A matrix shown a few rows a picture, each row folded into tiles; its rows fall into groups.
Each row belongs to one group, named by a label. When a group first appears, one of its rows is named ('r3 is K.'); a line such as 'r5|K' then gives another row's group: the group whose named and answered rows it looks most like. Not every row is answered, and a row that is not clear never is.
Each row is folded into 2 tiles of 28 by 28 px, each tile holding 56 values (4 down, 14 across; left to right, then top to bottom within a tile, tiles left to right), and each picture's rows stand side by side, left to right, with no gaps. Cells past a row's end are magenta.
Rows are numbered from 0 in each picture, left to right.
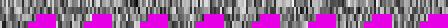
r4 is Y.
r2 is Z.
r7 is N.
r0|Y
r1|N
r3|Y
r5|Z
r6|N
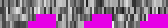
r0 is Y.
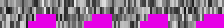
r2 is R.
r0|N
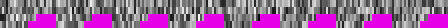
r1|Z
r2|Y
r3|N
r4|Y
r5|Z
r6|R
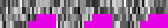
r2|Z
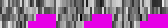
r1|Z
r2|Z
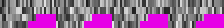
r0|Y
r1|R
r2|R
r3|N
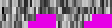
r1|N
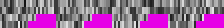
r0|N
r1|R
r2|R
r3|N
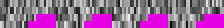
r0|N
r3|Y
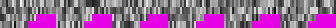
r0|N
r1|R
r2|Z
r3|R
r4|Y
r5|R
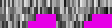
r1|Y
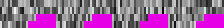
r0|R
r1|N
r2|Y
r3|R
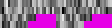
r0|Y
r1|Z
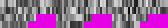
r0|N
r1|Y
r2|Z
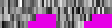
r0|Y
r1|Z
